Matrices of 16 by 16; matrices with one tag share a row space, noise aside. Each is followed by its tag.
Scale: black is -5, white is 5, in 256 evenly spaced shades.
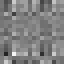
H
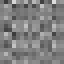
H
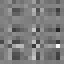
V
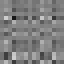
H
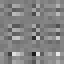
V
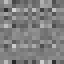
H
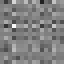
H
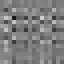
H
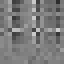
V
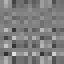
H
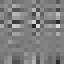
V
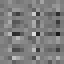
V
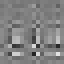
V
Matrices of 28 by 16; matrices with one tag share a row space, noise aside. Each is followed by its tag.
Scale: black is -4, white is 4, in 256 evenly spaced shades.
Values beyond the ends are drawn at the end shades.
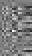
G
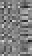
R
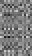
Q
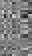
R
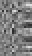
G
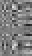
G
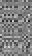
Q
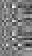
G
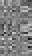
R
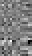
R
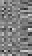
R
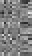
R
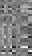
R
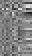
G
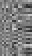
G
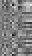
G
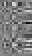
G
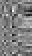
G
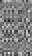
Q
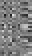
R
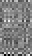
Q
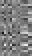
R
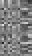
R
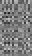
Q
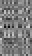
Q
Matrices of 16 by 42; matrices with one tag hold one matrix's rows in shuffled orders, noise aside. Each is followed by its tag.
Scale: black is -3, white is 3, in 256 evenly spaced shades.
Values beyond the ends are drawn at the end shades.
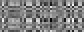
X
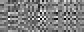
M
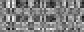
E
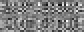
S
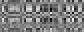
X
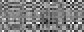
X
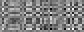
X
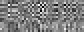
M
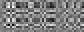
E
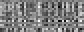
S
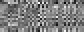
M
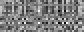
S
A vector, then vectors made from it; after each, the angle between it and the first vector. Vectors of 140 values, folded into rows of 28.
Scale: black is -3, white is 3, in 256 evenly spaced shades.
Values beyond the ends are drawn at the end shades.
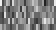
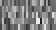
orthogonal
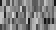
nearly opposite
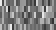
orthogonal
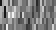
partly opposed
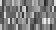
nearly parallel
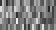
partly opposed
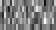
nearly parallel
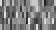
nearly parallel
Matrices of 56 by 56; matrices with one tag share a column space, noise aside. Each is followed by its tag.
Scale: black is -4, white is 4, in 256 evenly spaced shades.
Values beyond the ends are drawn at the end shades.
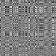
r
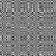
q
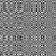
q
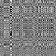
r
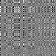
r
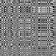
r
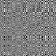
q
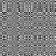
q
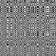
r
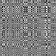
r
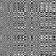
q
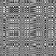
r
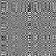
q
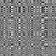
r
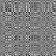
q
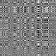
r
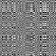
q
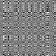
q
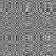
q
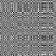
q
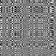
r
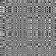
r
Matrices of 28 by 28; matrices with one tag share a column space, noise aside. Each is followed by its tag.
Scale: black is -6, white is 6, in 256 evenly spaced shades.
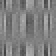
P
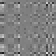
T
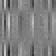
P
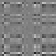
T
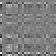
T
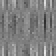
P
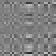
T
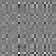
T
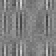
P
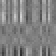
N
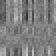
N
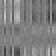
N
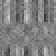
N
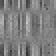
P
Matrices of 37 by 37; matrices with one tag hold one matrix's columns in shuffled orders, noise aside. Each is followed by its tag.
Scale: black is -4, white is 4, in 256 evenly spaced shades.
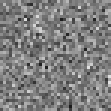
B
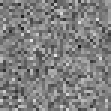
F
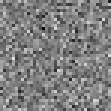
F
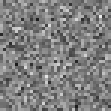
B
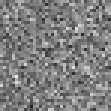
B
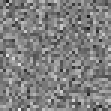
F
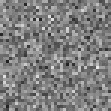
B
